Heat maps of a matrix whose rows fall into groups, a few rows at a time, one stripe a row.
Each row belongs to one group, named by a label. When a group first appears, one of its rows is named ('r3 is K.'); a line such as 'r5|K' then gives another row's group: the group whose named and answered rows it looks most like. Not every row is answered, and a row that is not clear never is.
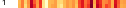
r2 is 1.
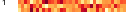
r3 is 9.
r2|1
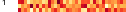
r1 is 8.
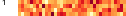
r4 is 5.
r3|8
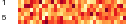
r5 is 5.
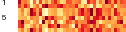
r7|8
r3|1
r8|1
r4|1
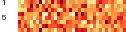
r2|9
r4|8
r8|8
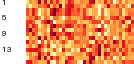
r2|5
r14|1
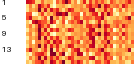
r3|9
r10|9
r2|1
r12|9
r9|1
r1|8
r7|1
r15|9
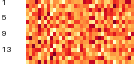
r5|9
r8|1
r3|1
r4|5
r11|9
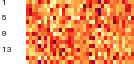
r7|1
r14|5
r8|5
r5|5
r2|8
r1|1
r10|9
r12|9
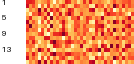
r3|9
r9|8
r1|8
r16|9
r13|1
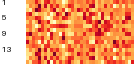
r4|8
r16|5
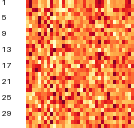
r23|8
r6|9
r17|5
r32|1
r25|5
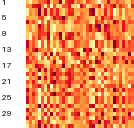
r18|9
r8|1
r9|5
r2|5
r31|1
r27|9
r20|9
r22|5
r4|9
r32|9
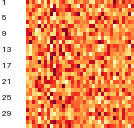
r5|1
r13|5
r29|1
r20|9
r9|8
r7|9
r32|5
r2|5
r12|5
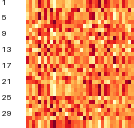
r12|9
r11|5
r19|1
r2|1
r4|9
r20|8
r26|9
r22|1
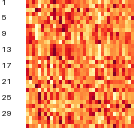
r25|9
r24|9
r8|8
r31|5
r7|8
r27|8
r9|8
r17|5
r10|8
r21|5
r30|5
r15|5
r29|9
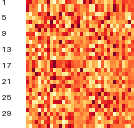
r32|5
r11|5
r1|8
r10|1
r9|8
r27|1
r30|5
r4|5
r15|1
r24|1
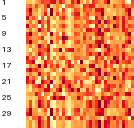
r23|5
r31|1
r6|1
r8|1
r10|8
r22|5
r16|8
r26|1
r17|9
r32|1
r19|1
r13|5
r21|8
